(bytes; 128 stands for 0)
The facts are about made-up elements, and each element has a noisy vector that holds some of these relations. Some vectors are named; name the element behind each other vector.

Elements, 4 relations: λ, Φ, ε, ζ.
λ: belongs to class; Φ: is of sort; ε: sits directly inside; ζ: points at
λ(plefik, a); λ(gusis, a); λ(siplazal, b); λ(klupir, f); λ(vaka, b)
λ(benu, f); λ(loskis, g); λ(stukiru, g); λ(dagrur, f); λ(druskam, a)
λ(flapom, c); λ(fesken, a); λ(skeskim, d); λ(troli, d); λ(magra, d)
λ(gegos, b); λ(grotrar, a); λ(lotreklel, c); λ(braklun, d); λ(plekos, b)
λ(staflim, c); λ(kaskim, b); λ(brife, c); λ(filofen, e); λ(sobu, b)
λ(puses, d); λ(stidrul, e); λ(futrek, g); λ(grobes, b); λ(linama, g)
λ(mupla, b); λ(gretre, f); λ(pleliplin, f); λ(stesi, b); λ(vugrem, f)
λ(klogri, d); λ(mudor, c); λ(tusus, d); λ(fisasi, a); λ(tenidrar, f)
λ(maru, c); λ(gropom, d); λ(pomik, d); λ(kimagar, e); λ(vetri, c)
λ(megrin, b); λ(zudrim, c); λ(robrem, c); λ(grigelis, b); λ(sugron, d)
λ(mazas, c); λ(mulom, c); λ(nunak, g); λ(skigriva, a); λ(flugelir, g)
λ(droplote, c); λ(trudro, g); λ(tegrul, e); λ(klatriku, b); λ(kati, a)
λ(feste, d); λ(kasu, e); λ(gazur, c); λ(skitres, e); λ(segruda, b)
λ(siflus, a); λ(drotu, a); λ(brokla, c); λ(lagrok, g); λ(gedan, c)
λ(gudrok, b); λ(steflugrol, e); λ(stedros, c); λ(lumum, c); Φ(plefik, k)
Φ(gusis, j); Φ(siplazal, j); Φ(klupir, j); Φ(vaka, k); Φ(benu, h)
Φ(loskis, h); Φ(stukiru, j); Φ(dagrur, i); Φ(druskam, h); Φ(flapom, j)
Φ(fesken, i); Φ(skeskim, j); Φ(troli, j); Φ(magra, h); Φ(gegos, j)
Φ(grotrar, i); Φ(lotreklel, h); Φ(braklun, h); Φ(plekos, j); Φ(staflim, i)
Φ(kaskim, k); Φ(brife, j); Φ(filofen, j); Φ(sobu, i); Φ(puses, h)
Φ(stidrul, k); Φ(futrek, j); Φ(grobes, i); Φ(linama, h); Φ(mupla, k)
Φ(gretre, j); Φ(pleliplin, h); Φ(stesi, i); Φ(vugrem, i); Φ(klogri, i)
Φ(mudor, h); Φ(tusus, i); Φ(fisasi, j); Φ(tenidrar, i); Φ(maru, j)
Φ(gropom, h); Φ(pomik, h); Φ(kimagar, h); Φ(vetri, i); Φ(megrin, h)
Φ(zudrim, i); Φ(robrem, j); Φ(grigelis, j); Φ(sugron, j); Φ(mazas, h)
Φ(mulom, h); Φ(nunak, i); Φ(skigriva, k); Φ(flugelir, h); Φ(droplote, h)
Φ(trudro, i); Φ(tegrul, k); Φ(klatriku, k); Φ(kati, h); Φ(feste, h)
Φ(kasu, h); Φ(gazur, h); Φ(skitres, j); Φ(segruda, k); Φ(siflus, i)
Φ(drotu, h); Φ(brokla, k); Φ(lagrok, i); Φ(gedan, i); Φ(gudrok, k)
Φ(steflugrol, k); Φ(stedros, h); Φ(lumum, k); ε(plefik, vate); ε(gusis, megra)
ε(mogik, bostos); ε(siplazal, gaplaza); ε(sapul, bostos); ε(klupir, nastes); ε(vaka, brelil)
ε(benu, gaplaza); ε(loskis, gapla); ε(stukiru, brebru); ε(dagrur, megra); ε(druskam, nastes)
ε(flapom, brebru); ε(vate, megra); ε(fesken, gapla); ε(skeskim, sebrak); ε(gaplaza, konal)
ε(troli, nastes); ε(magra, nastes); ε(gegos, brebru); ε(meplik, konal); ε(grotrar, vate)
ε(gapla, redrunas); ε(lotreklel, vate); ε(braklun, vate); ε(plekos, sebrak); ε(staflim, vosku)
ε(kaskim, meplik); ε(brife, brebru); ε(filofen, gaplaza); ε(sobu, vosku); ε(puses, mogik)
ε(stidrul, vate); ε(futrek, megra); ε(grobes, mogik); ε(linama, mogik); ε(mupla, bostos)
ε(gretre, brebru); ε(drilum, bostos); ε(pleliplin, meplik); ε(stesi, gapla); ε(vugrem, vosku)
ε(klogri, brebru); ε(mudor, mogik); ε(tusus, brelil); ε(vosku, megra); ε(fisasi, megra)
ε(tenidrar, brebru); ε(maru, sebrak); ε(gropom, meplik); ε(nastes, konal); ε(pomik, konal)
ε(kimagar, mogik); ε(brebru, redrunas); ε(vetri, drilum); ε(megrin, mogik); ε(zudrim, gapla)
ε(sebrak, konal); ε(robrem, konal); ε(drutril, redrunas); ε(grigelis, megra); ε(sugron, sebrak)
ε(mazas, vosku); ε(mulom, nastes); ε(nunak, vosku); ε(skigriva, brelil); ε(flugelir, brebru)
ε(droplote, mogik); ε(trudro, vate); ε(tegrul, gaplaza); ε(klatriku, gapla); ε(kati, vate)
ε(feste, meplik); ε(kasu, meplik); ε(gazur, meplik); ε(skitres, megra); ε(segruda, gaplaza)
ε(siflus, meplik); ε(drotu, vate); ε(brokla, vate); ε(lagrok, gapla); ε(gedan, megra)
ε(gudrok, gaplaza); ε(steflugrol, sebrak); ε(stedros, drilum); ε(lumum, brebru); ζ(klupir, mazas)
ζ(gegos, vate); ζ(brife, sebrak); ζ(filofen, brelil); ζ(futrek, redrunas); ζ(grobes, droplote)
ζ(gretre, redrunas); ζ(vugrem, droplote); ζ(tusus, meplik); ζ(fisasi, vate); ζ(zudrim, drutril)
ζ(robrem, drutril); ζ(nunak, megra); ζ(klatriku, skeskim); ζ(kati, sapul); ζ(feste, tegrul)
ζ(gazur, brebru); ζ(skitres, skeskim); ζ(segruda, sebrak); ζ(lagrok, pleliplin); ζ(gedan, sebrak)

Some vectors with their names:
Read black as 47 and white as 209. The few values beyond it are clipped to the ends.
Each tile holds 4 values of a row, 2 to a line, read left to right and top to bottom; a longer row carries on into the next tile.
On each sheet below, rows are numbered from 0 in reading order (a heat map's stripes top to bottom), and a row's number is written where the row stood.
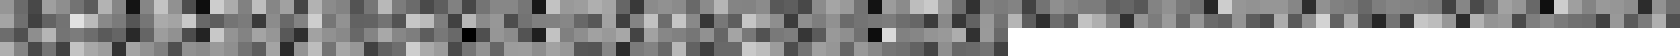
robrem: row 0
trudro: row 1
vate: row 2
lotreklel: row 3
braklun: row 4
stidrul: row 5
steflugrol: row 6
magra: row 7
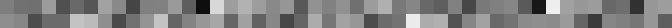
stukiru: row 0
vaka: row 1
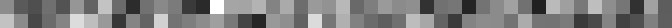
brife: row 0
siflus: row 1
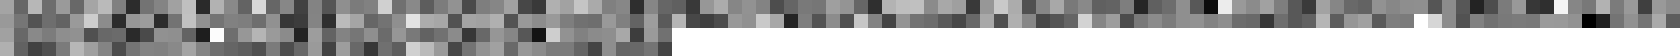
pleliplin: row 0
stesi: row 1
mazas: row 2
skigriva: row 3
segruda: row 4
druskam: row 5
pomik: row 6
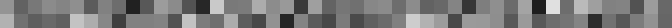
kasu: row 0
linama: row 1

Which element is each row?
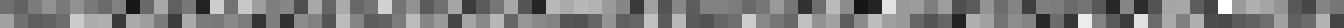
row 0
kimagar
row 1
fesken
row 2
skitres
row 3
kati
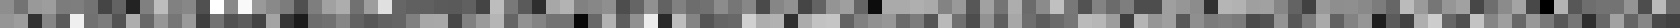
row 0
sapul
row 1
vugrem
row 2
klogri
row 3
dagrur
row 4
feste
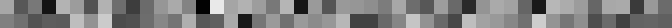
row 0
gazur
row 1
skeskim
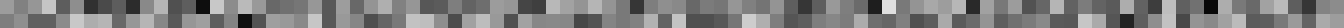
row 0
grobes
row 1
sobu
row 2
mulom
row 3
nunak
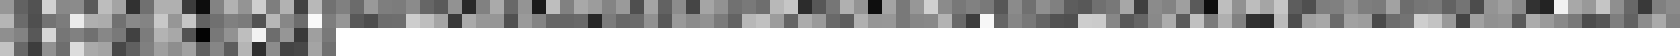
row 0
zudrim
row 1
puses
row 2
lagrok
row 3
futrek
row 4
grigelis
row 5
drutril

